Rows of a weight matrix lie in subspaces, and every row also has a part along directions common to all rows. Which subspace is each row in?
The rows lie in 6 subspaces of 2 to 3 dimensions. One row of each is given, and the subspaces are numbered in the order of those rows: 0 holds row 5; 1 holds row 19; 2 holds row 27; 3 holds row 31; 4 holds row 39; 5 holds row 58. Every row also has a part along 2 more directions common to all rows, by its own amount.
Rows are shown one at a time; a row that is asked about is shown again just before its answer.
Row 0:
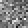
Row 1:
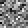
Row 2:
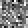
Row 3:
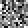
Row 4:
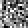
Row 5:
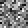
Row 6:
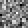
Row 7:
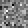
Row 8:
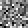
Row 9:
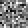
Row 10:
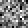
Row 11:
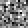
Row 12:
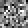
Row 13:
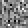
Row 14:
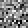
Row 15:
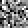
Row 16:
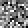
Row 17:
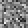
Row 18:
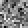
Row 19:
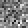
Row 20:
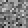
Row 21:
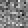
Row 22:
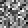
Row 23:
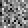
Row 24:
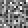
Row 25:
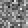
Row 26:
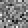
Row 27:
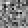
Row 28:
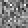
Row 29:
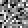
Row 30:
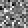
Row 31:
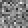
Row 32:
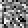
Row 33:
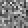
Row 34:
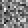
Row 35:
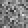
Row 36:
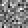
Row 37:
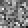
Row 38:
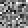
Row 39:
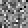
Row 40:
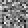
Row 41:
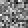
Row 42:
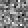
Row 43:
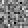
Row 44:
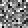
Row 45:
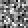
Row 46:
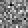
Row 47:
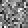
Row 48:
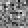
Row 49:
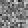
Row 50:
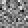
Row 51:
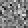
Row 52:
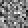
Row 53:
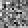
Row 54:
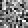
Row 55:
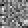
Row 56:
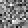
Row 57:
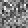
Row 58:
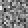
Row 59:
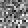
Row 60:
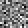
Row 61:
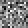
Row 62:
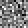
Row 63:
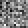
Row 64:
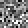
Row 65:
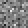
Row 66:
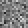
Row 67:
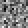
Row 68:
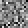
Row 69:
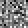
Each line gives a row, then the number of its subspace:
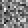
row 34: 5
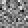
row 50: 0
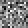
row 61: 4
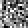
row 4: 4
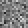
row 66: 5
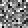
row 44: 4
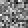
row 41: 0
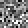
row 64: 1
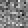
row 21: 2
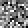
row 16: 4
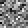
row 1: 0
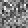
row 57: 3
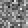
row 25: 0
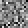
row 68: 4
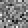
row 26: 1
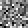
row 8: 5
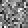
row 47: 4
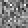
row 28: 3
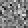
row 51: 3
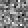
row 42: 2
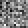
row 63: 2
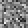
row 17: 5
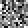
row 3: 0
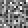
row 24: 3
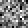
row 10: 1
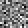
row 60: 5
